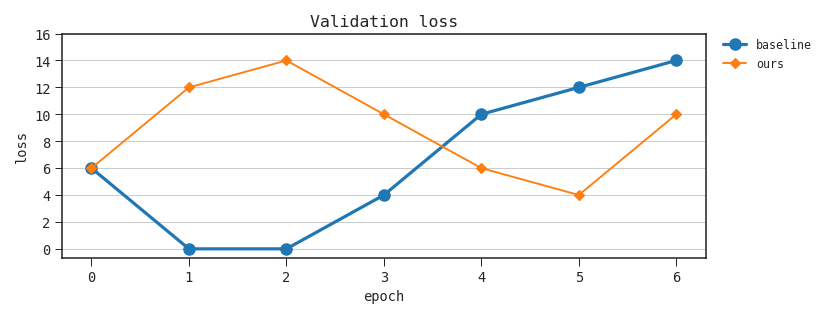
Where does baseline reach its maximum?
6
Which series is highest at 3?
ours
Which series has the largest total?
ours
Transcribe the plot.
Title: Validation loss
x-axis: epoch, ticks 0 1 2 3 4 5 6
y-axis: loss, ticks 0 2 4 6 8 10 12 14 16
Legend: baseline, ours
Values:
baseline: 6 0 0 4 10 12 14
ours: 6 12 14 10 6 4 10
